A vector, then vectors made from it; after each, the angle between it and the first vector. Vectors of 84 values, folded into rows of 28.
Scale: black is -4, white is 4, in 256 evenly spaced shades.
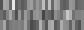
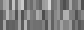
partly aligned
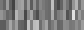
partly opposed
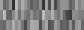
nearly opposite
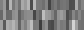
partly opposed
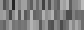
nearly opposite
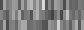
partly aligned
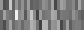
partly opposed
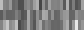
orthogonal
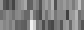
partly opposed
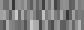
nearly opposite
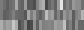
orthogonal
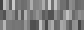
nearly parallel
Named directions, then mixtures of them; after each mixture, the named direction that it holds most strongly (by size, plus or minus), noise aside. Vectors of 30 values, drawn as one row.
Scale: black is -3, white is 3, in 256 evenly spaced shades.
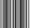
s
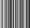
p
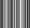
s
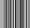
s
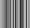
s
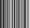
p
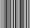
s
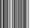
p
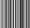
p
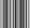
s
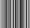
s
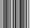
s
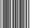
s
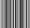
s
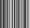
p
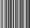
p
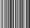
p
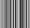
s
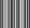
s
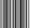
s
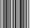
s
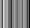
p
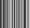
p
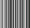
p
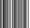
p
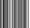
p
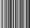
p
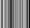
p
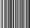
p
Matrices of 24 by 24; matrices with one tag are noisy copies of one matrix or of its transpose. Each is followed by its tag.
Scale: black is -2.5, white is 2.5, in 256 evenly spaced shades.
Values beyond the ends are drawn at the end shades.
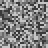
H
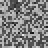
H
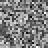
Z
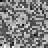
Z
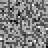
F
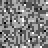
Z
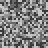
H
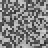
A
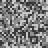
Z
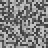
F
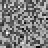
A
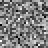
A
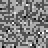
F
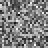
H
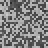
H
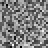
A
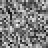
Z
